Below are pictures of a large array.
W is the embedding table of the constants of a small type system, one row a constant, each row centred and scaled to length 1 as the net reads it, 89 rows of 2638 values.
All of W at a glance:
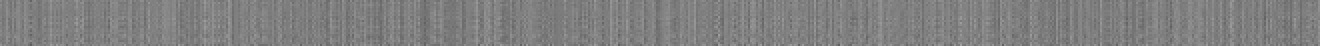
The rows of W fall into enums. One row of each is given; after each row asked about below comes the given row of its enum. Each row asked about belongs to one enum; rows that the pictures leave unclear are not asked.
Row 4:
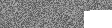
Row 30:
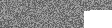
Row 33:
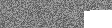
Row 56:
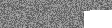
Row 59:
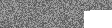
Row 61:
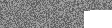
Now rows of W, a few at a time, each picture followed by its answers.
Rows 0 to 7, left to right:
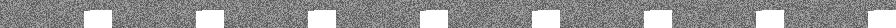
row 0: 61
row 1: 59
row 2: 59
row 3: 61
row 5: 59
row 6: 56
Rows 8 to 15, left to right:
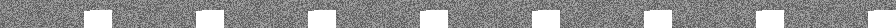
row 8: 33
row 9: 56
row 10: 61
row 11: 61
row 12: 61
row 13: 4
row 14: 59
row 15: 56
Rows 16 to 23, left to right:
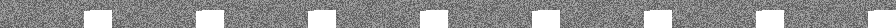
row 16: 59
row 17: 30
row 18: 56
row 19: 61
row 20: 56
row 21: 4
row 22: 30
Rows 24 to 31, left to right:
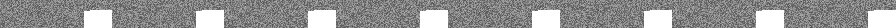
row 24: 33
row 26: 30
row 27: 30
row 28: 33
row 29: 56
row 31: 56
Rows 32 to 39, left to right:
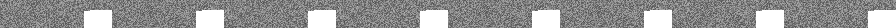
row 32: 61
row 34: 30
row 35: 30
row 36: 33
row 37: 33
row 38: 4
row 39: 59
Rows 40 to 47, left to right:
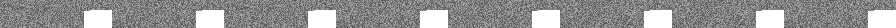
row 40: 56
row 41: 59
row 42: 56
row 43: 59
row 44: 61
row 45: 4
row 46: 4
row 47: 59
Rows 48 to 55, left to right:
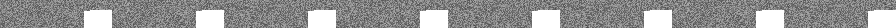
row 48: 33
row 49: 4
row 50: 56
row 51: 59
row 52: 56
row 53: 56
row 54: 4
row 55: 56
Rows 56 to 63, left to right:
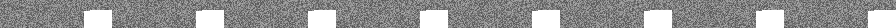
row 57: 59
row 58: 61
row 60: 61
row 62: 33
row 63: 59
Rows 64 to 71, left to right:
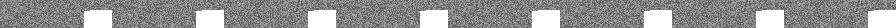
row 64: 30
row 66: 61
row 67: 56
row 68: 30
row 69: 30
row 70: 61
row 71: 61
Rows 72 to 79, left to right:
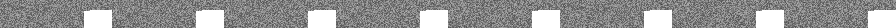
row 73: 30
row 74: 30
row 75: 30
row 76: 59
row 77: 56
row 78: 4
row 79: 59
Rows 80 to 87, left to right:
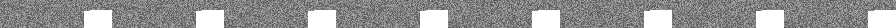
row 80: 56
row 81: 56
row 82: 30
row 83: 56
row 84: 59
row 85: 33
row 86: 61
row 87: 59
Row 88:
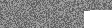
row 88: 61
